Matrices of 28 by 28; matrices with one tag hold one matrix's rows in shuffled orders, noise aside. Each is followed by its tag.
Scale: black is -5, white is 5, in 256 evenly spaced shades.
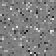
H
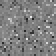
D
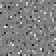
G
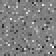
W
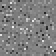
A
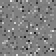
H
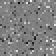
D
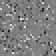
A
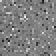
A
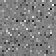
W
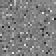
A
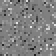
D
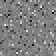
G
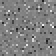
W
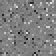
D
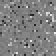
D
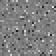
W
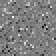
A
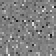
W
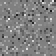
W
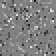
H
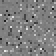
G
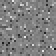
A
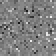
D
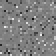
G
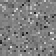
H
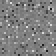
W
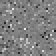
A
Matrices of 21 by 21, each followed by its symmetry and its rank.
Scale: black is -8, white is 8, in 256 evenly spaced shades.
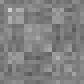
symmetric, rank three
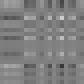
neither, rank one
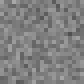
neither, full rank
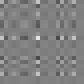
symmetric, rank one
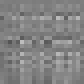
neither, rank two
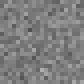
neither, full rank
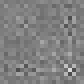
symmetric, rank three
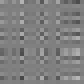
neither, rank one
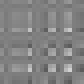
symmetric, rank one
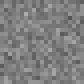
neither, full rank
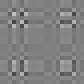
symmetric, rank one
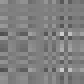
neither, rank one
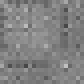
symmetric, rank three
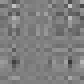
neither, rank two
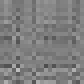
neither, rank two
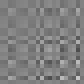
symmetric, rank one
